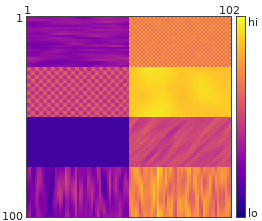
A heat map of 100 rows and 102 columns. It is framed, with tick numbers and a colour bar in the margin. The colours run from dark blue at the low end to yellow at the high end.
It is made of 4 by 2 panels. Panel 1,1: low, streaked across, faint in contrast. Panel 1,2: high, checkered. Panel 2,1: middling, checkered. Panel 2,2: very high, smooth, faint in contrast. Panel 3,1: very low, flat. Panel 3,2: middling, slanting up to the right, faint in contrast. Panel 4,1: low, streaked downward. Panel 4,2: high, streaked downward.
